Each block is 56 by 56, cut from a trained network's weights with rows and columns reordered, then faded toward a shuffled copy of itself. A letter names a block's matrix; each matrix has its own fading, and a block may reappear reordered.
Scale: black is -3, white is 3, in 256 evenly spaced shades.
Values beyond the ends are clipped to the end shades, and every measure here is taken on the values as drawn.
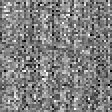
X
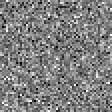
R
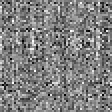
X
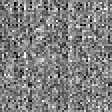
X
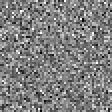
R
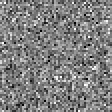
R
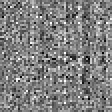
X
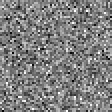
R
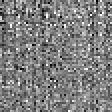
X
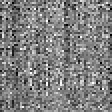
X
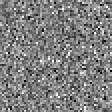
R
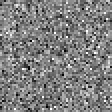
R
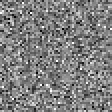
R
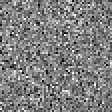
R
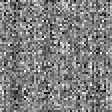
X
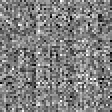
X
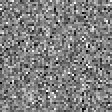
R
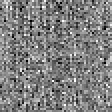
X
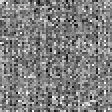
X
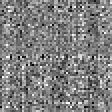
X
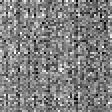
X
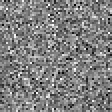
R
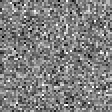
R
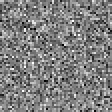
R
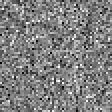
R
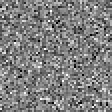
R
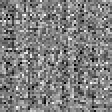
X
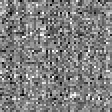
X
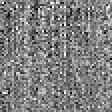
X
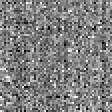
X
